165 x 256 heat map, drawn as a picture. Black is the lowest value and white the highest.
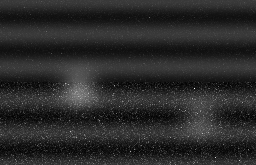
Horizontal stripes repeat 5 times down the table. Two bumps rise from the field. The top part is calmer, up to a seam about 50% of the way down. No single row or column stands out from its neighbours.
